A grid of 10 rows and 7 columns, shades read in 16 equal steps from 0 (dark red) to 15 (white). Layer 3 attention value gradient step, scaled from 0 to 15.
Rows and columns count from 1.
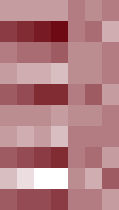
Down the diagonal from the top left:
9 2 6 11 7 8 7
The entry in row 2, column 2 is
2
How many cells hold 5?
6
